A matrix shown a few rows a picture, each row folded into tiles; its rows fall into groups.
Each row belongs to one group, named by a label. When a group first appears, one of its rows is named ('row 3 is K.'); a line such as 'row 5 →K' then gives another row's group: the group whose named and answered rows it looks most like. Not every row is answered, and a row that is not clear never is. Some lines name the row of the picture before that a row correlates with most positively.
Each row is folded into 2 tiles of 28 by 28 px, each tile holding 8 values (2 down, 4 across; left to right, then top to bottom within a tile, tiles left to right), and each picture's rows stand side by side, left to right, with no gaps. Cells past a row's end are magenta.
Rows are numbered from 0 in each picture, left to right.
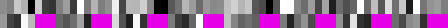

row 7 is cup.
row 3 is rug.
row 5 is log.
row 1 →cup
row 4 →log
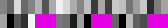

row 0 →rug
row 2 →log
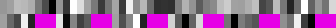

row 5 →cup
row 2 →log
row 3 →rug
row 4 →log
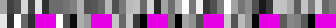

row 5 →cup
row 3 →log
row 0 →cup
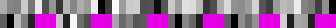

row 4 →log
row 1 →cup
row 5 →log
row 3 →log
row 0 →cup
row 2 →log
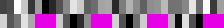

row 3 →cup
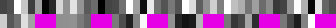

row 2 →rug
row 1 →log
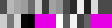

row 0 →cup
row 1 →cup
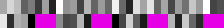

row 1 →log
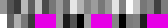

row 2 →log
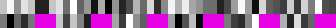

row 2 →cup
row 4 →rug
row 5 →cup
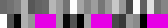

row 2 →cup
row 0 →rug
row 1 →rug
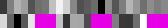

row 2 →rug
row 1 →log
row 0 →rug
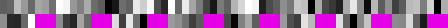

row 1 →log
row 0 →rug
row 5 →rug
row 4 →log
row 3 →log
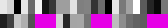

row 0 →cup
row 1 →log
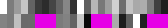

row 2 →log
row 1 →cup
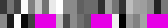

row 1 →log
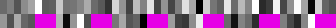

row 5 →rug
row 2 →cup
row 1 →log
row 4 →log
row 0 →cup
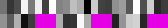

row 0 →cup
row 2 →cup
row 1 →rug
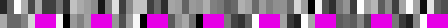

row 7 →rug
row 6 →cup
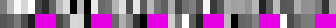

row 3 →cup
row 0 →log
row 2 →cup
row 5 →rug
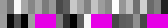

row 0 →rug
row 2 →log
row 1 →rug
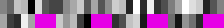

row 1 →cup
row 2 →cup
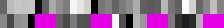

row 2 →rug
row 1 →log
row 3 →rug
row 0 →log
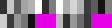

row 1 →log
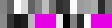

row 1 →rug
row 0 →rug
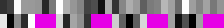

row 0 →rug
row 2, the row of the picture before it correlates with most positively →0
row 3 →rug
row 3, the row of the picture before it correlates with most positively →0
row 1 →log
